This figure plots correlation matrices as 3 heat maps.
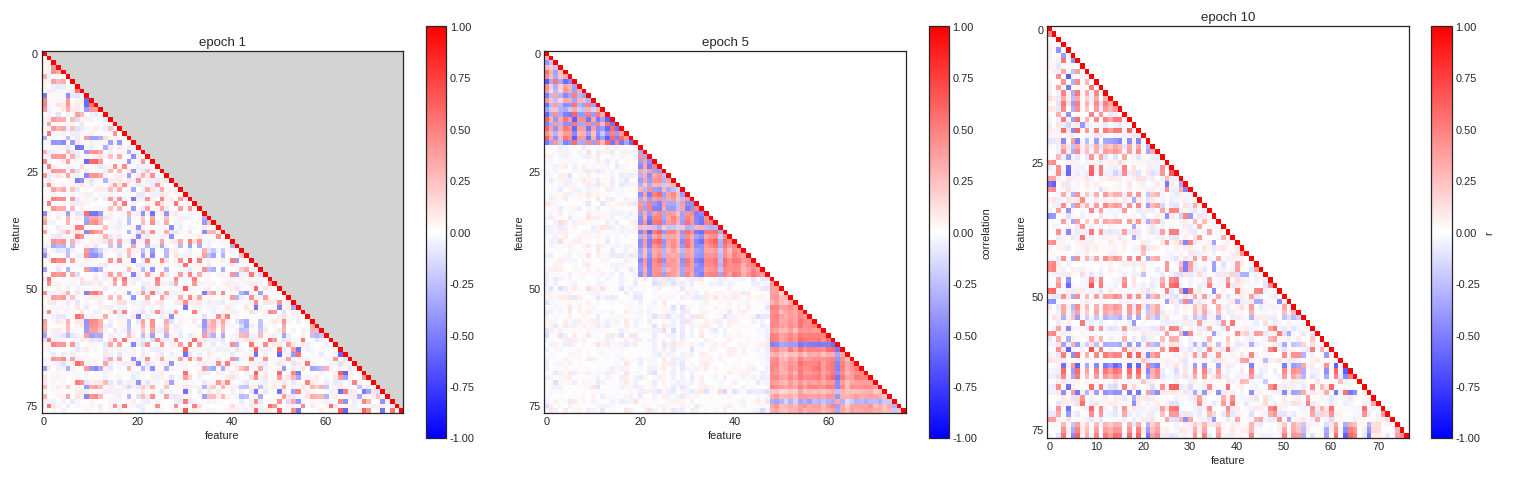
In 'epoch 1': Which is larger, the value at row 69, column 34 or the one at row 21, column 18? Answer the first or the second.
the first
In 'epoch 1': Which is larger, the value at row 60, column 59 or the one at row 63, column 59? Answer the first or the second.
the second
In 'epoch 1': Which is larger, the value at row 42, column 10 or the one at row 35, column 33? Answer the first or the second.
the second
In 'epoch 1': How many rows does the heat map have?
77
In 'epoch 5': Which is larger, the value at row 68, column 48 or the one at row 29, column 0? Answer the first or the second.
the first
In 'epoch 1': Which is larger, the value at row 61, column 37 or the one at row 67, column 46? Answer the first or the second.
the second
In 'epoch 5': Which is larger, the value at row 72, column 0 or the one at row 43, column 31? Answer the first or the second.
the second
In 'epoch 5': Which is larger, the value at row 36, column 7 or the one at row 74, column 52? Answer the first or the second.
the first
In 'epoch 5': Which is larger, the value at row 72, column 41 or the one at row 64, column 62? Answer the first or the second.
the first
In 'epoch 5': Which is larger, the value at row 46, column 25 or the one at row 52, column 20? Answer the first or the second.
the second
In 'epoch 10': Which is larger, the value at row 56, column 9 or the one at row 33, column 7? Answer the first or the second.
the first
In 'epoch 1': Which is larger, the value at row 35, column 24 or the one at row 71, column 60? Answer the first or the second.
the first
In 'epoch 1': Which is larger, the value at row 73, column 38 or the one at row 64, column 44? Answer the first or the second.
the first
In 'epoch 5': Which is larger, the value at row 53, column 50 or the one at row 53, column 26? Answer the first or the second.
the first
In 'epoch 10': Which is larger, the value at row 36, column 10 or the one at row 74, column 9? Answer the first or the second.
the first
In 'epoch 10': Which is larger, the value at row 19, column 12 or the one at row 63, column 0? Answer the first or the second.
the first
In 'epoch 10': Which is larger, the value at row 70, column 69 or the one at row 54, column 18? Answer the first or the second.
the first
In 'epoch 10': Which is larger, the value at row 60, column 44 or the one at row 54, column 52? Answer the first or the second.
the first
